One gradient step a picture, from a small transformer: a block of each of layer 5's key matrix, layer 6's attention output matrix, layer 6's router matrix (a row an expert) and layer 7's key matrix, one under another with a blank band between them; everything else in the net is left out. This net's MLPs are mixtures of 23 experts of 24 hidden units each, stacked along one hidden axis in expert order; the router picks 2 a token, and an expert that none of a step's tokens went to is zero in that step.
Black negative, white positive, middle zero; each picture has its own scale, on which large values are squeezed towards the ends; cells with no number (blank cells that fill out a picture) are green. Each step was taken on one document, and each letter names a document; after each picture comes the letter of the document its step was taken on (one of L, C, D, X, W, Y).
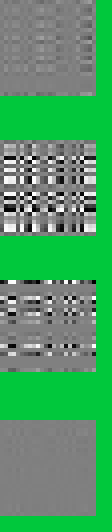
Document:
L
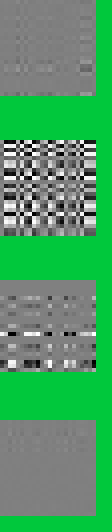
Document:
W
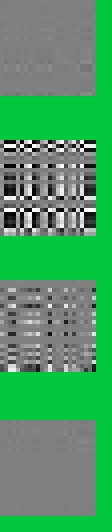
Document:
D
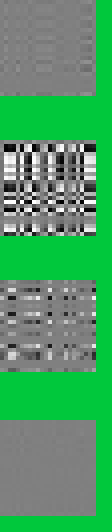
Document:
D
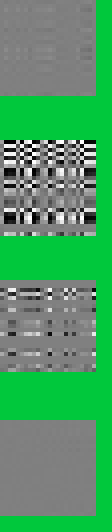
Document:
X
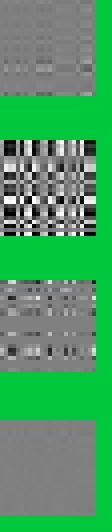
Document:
D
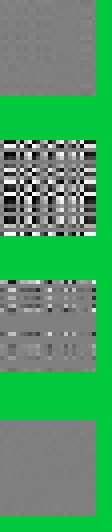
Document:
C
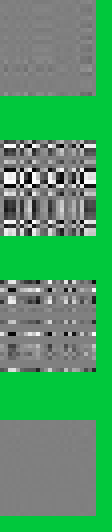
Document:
C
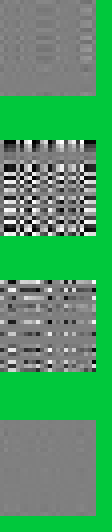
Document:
X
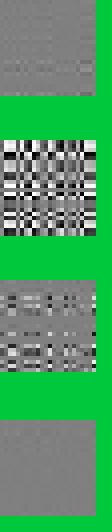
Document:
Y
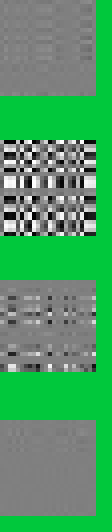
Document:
Y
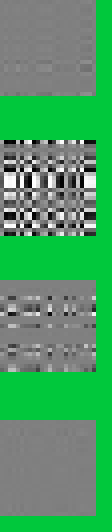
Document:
X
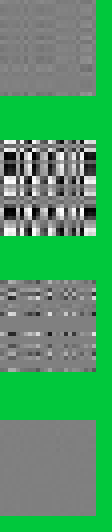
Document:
C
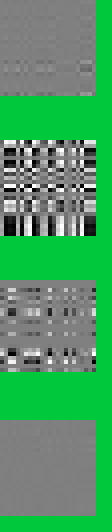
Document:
D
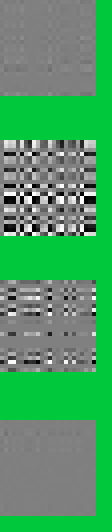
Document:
Y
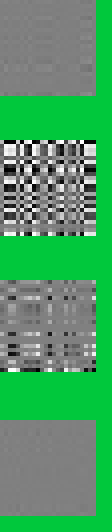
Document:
X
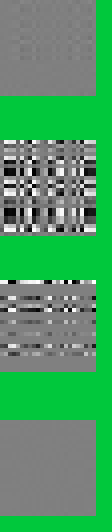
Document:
C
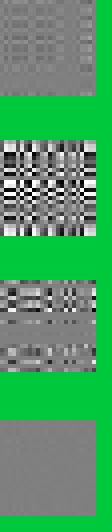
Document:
C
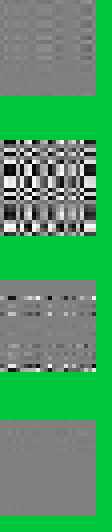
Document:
Y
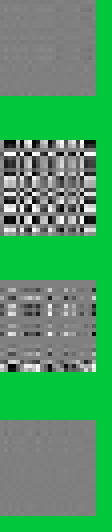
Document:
W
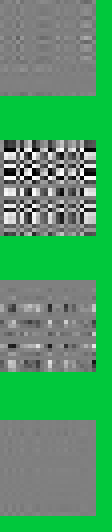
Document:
W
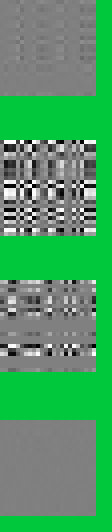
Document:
L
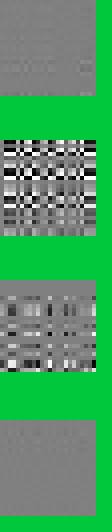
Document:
W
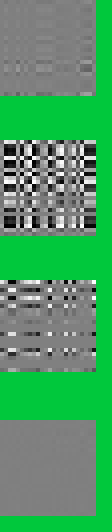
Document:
D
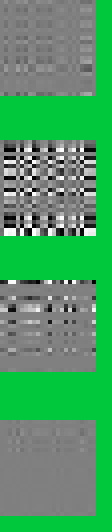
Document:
C
